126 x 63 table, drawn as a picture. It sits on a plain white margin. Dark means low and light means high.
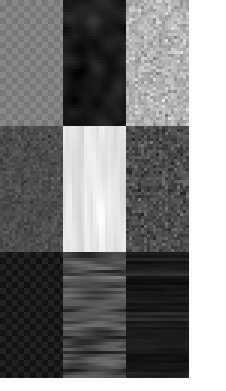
The table splits into 3 rows of 3 panels. Panel 1,1: middling, checkered, faint in contrast. Panel 1,2: very low, blotchy, faint in contrast. Panel 1,3: high, fine-grained. Panel 2,1: low, fine-grained, faint in contrast. Panel 2,2: very high, streaked downward, faint in contrast. Panel 2,3: low, fine-grained. Panel 3,1: very low, checkered, faint in contrast. Panel 3,2: low, streaked across. Panel 3,3: very low, streaked across, faint in contrast.
